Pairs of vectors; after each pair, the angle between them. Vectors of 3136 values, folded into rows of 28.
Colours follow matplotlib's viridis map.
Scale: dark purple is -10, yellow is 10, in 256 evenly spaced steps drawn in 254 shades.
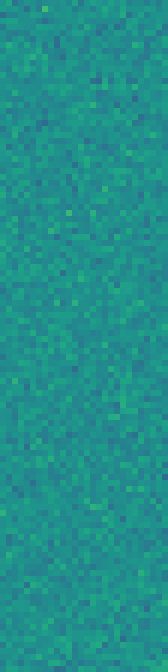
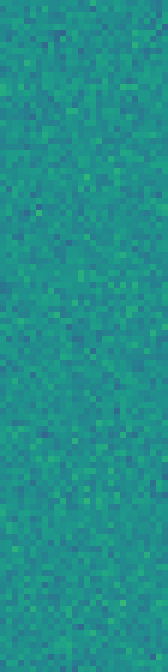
partly aligned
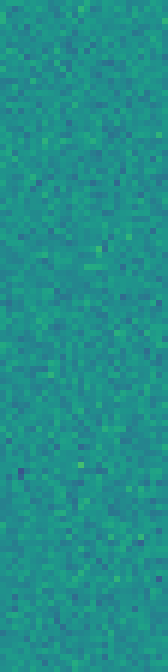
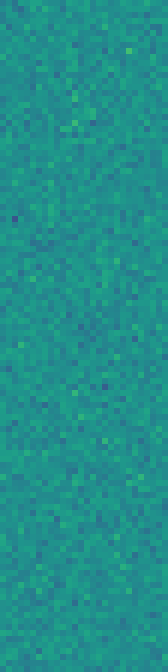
orthogonal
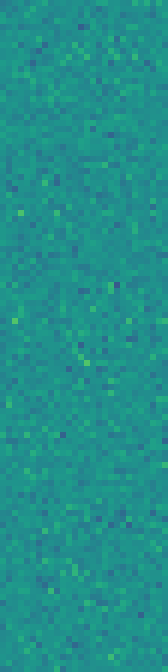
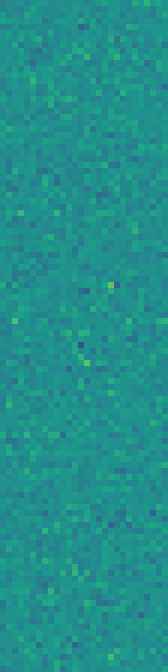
nearly parallel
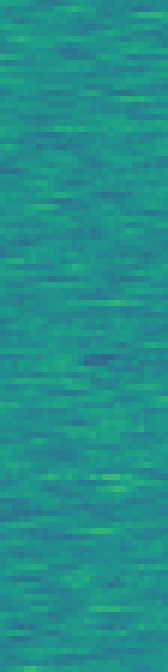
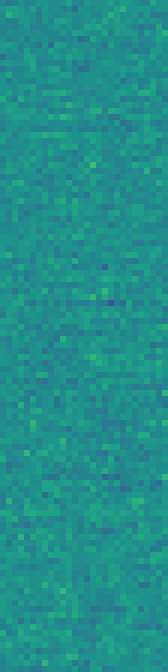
partly opposed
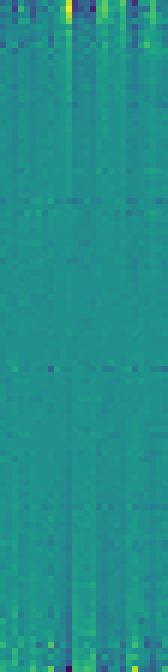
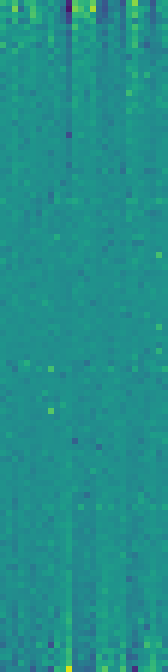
nearly opposite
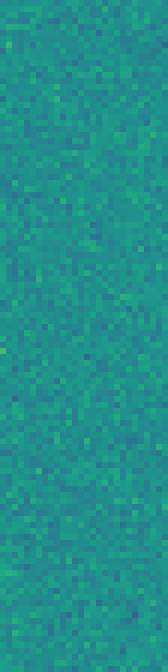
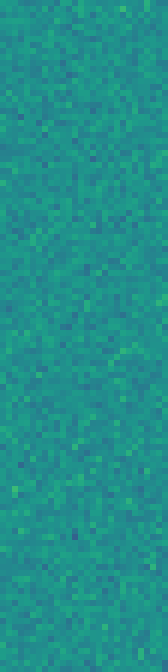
orthogonal
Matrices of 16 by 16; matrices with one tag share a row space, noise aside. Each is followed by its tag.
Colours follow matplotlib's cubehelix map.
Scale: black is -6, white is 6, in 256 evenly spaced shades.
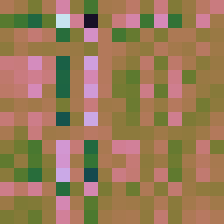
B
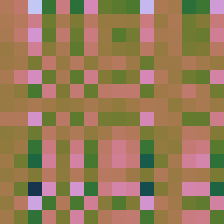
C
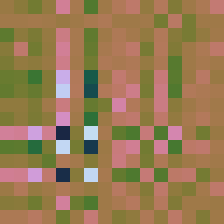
B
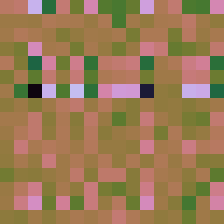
C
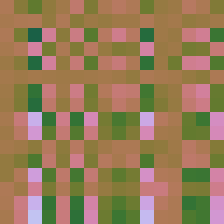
C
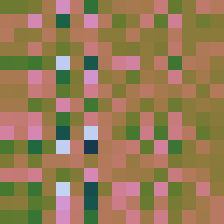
B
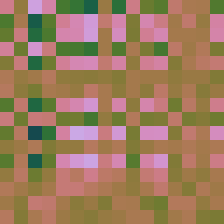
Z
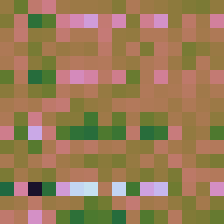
Z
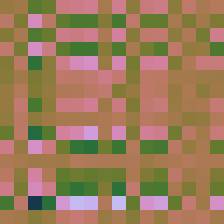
Z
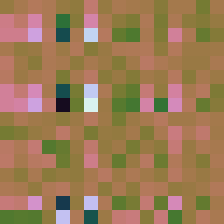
B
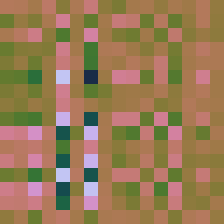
B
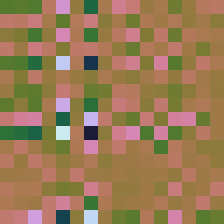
B
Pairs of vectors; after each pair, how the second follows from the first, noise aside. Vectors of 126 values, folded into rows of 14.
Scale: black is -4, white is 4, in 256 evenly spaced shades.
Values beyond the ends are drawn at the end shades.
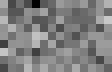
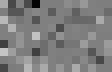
partly zeroed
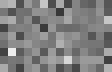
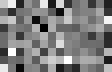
scaled up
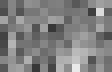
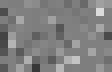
partly zeroed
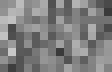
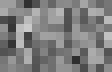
wrapped around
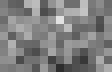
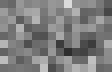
wrapped around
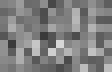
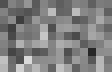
wrapped around
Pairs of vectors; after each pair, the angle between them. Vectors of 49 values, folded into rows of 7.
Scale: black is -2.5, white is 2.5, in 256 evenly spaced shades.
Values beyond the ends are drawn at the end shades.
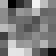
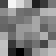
nearly opposite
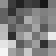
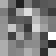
partly aligned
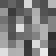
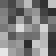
nearly parallel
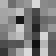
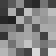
partly opposed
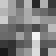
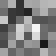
orthogonal
